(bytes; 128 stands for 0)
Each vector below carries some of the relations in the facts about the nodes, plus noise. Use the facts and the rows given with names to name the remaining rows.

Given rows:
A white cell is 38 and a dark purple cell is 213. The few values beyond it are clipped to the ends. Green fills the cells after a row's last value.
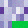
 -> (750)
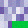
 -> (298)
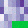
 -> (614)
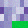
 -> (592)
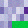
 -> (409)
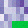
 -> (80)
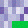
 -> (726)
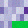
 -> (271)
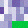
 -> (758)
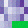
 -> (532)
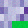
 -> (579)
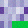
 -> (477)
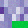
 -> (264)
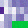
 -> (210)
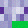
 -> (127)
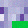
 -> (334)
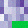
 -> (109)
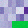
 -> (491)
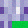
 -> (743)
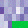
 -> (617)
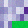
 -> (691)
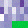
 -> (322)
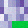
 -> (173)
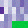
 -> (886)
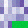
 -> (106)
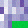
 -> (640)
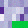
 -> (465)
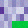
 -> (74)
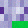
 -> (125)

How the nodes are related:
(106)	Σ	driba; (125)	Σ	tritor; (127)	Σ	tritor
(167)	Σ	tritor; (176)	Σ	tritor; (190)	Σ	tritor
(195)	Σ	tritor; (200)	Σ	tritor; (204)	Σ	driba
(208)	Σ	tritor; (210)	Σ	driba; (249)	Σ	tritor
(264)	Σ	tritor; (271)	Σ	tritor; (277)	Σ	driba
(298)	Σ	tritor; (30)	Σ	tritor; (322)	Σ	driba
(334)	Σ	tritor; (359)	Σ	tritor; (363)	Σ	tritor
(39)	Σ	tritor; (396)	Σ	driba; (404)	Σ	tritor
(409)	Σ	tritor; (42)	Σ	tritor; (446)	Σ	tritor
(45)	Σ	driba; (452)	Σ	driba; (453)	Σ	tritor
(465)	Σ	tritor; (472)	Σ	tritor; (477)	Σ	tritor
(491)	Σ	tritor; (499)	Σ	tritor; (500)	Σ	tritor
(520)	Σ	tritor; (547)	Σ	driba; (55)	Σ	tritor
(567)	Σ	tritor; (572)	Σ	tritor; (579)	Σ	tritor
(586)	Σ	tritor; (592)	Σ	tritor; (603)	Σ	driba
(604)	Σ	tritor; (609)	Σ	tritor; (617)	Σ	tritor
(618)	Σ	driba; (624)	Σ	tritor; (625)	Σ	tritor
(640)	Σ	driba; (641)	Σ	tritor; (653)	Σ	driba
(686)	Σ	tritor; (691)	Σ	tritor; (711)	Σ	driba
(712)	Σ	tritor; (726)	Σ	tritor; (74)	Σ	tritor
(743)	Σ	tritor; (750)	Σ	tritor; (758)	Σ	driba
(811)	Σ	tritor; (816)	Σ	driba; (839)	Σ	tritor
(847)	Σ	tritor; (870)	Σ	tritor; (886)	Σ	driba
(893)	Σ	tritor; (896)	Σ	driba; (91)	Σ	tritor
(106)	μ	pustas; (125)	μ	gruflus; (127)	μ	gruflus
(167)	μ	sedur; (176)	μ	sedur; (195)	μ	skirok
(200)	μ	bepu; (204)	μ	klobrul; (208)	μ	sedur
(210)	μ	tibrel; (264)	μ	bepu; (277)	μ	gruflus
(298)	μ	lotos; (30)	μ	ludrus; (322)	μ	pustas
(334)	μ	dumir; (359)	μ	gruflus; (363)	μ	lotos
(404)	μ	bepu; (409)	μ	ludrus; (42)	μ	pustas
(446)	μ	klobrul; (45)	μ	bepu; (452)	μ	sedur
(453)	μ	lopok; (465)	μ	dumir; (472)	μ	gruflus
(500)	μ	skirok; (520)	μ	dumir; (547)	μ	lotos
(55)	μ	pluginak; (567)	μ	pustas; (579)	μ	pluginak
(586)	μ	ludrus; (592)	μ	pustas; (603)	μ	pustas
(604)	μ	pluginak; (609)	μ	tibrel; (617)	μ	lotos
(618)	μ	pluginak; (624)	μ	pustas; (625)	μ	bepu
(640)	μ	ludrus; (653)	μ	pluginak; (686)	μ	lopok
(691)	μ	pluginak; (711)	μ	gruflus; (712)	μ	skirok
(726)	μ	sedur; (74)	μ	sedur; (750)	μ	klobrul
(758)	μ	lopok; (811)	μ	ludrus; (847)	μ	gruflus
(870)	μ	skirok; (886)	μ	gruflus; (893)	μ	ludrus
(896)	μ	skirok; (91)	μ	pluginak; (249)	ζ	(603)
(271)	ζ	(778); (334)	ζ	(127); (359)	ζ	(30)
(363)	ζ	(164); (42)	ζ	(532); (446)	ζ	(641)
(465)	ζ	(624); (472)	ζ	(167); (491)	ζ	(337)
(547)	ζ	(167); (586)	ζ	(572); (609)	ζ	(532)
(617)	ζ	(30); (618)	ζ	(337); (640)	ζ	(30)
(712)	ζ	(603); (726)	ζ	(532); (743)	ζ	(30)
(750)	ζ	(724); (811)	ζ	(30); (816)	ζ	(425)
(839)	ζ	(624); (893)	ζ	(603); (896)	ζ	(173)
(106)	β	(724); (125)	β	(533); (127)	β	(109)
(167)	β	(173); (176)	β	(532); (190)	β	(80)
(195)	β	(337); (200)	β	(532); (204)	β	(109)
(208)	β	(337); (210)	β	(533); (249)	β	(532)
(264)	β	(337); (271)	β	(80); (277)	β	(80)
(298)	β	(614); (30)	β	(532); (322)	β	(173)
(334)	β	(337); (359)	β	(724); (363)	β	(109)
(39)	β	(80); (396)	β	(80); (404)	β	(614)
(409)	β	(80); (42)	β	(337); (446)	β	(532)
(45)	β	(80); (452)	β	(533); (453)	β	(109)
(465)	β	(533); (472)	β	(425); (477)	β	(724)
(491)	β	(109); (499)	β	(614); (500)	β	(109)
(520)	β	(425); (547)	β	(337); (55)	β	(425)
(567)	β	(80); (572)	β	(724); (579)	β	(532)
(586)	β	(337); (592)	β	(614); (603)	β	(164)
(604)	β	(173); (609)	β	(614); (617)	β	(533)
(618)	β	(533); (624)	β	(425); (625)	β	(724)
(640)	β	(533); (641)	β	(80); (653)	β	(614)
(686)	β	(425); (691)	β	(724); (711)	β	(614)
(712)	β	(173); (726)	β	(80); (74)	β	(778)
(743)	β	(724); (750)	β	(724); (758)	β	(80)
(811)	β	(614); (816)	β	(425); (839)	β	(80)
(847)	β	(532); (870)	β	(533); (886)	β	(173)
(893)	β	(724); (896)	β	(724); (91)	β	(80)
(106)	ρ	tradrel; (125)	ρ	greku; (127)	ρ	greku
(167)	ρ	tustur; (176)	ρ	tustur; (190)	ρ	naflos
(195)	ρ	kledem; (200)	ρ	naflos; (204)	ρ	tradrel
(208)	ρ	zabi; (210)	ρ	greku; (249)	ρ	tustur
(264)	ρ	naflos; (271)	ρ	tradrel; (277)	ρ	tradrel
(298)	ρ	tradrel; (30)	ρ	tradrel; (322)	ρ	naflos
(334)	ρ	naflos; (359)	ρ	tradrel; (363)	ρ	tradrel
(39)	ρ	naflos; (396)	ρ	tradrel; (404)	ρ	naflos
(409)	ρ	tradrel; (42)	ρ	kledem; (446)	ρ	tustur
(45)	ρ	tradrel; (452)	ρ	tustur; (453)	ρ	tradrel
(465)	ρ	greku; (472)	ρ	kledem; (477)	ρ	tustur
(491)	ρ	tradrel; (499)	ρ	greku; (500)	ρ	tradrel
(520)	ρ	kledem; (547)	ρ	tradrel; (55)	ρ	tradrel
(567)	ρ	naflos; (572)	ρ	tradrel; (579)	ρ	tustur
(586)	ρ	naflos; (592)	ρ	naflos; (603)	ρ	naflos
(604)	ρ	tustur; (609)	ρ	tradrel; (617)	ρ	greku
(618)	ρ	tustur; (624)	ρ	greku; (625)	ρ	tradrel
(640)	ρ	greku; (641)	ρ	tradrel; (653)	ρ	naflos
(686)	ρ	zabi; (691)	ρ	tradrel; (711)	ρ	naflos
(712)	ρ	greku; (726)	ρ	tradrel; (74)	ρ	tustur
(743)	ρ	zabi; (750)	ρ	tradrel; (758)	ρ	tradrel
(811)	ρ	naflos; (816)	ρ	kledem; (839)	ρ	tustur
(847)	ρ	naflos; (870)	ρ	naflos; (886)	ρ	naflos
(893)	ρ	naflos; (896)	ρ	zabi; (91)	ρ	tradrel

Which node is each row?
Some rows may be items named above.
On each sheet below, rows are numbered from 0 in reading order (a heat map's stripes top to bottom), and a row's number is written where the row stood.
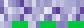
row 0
(532)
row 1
(500)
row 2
(586)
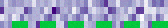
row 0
(839)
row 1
(30)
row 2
(617)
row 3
(532)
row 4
(572)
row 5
(547)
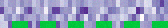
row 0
(617)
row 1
(743)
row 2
(893)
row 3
(870)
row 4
(55)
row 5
(653)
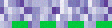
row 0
(532)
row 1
(567)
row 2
(816)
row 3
(532)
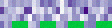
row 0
(477)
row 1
(452)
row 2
(758)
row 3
(686)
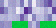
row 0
(42)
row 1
(724)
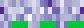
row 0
(167)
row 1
(618)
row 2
(359)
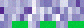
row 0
(847)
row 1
(204)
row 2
(603)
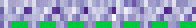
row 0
(359)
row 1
(750)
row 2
(208)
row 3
(472)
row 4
(896)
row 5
(572)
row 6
(453)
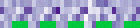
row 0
(249)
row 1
(195)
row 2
(446)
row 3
(547)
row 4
(847)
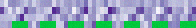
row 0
(609)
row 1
(91)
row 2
(617)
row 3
(624)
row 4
(520)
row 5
(712)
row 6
(811)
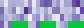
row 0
(359)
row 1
(45)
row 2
(337)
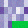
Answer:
(625)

